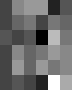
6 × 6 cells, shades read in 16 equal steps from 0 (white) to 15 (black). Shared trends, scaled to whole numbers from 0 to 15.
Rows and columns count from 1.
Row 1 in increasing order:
6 6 7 10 11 13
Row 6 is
11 10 11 13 0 5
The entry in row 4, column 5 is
6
